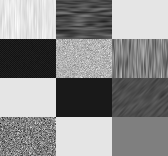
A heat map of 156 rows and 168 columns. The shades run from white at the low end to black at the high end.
The table splits into 4 rows of 3 panels. Panel 1,1: very low, streaked downward, faint in contrast. Panel 1,2: high, streaked across. Panel 1,3: very low, flat. Panel 2,1: very high, checkered, faint in contrast. Panel 2,2: low, fine-grained. Panel 2,3: middling, streaked downward. Panel 3,1: very low, flat. Panel 3,2: very high, flat. Panel 3,3: high, slanting up to the right, faint in contrast. Panel 4,1: middling, fine-grained, strong in contrast. Panel 4,2: very low, flat. Panel 4,3: middling, flat.
